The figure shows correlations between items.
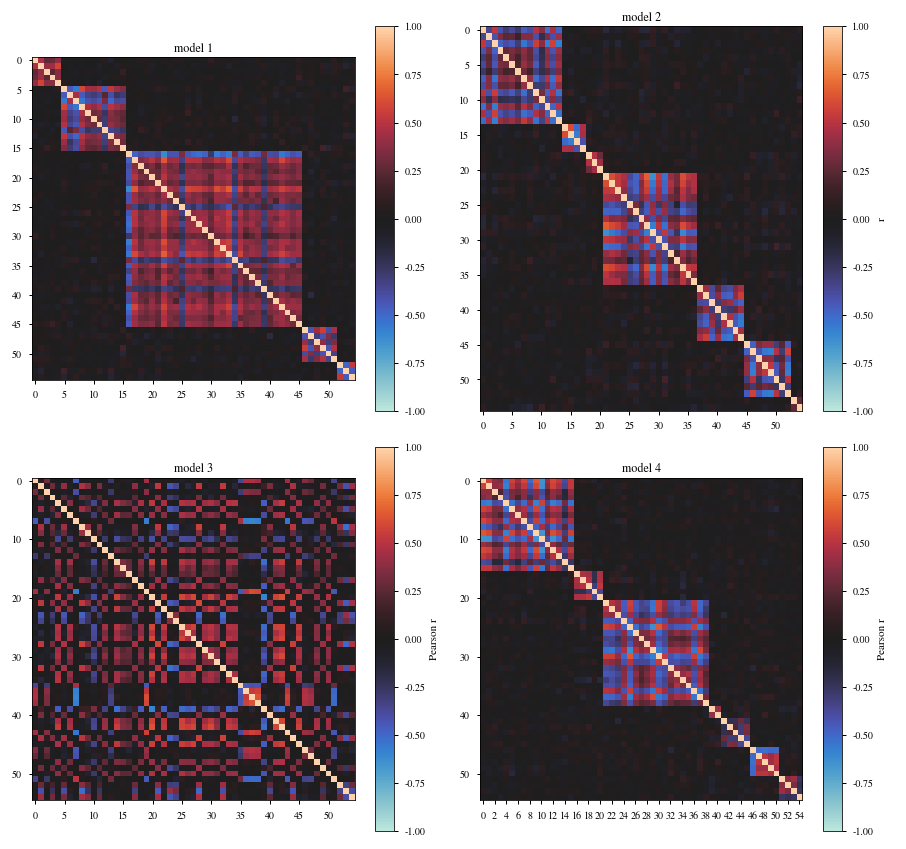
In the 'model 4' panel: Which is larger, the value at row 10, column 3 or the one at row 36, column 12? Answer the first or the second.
the second
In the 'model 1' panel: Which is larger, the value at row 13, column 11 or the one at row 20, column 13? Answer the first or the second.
the first
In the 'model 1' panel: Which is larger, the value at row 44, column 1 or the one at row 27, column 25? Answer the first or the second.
the first
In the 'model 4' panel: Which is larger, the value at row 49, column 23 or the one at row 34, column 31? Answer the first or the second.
the first
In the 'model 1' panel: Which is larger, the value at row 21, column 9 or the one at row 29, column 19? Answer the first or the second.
the second
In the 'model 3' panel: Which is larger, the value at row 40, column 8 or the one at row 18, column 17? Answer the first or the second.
the first
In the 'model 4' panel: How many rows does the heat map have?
55
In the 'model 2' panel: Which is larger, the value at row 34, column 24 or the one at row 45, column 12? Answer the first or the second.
the first
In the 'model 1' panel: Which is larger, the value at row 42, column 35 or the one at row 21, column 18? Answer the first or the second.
the first
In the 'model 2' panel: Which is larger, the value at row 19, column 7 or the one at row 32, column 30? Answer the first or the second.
the second
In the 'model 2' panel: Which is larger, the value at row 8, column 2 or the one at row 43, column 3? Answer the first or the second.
the second
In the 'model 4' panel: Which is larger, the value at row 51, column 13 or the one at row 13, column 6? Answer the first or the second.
the second
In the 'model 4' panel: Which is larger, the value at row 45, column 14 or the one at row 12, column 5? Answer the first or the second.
the second
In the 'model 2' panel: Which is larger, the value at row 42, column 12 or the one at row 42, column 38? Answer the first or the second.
the first
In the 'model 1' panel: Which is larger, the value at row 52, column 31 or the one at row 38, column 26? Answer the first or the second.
the second
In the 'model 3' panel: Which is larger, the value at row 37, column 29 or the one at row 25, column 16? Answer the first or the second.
the second
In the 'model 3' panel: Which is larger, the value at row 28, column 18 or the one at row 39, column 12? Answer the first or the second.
the first
